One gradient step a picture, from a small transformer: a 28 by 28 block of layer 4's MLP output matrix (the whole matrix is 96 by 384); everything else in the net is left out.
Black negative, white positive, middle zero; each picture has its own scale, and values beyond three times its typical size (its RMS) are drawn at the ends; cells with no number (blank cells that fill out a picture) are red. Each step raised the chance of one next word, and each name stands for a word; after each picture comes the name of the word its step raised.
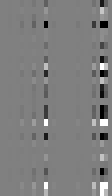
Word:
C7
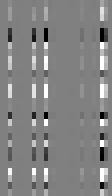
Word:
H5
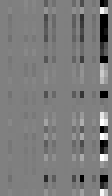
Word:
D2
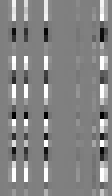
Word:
H5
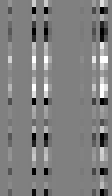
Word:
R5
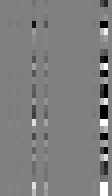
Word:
C7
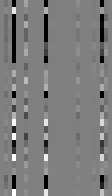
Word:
D2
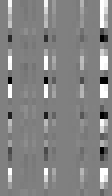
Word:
H5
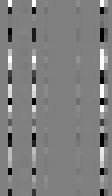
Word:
R5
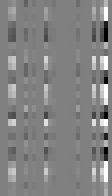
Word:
H5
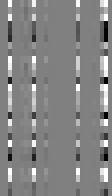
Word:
H5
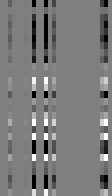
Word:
D2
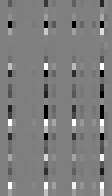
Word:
C7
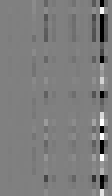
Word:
D2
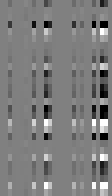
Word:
C7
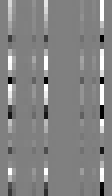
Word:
H5
